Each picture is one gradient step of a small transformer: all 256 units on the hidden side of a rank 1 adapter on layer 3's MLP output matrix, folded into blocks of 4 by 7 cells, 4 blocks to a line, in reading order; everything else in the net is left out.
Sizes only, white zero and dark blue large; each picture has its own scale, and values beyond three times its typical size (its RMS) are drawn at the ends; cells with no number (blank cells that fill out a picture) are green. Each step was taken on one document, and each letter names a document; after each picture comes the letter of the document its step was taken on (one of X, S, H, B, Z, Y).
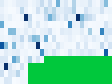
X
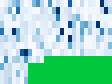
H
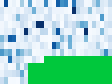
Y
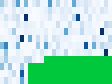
X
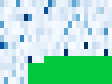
X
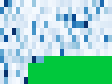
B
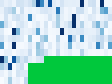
H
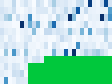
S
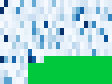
B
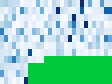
H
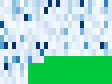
X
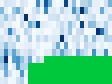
X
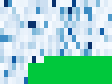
B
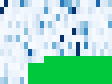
Y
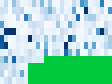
X
